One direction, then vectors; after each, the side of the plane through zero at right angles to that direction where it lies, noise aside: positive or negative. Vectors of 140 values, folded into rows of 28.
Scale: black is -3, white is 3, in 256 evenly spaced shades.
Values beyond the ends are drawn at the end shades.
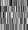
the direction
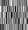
negative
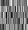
negative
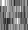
positive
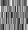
negative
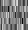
positive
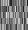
positive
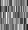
positive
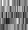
negative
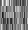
positive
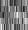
positive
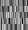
positive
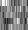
positive
